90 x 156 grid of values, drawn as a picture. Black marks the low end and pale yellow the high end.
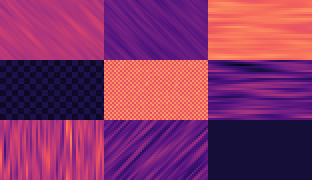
The table splits into 3 rows of 3 panels. Panel 1,1: middling, slanting down to the right, faint in contrast. Panel 1,2: low, slanting down to the right, faint in contrast. Panel 1,3: high, streaked across, faint in contrast. Panel 2,1: very low, checkered, faint in contrast. Panel 2,2: high, checkered. Panel 2,3: low, streaked across. Panel 3,1: middling, streaked downward. Panel 3,2: low, slanting up to the right. Panel 3,3: very low, flat.
